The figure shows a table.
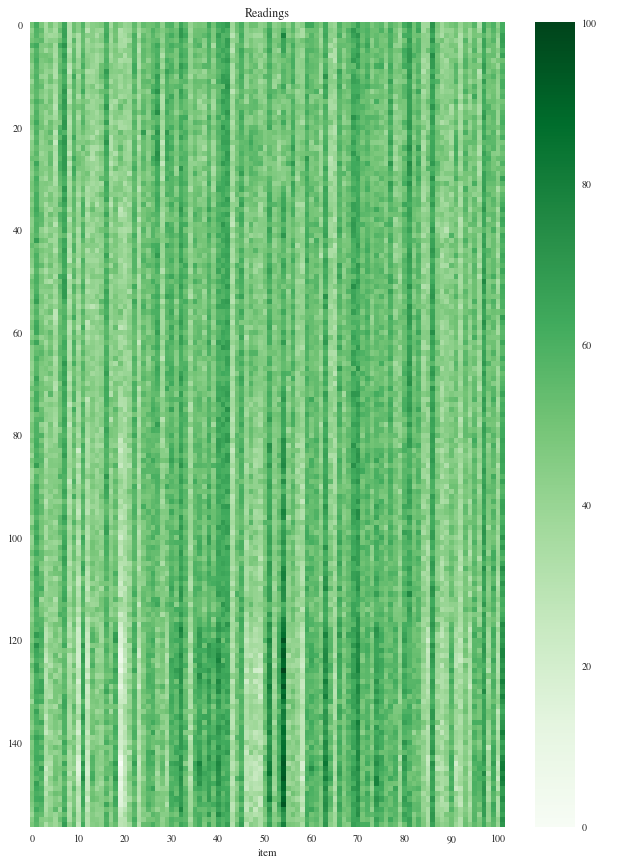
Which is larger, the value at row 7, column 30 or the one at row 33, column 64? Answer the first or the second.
the first
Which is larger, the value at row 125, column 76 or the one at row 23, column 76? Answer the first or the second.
the first
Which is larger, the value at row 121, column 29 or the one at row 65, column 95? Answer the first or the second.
the second
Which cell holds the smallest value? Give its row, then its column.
144, 19
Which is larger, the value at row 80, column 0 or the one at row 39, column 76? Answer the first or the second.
the second
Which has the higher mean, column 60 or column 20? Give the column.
60
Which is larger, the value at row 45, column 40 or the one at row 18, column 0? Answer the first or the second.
the first
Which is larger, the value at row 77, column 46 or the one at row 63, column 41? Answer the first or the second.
the second
